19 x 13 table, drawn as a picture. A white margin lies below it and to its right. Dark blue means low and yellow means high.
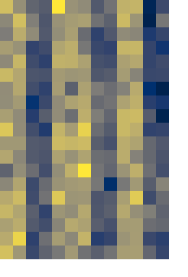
Grain: streaks running down. Stripes: upright, repeating 3 times. Average level on the scale: 50%.
